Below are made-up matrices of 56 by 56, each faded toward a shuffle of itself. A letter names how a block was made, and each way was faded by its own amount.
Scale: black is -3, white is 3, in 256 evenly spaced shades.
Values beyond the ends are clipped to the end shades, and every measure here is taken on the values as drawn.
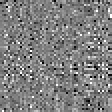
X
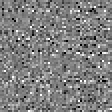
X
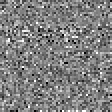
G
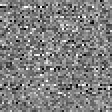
G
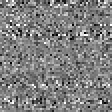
G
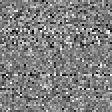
G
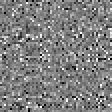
X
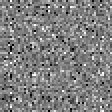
X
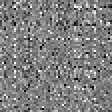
X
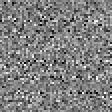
G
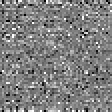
X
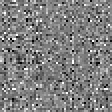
X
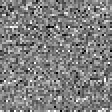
G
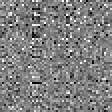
X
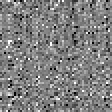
X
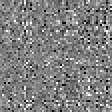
X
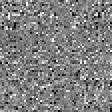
X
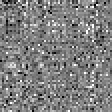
X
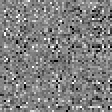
X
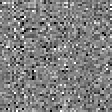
X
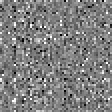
X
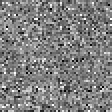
G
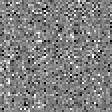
X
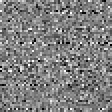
G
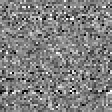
G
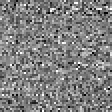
G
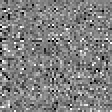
X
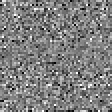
G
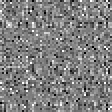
X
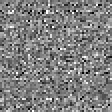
G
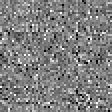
X
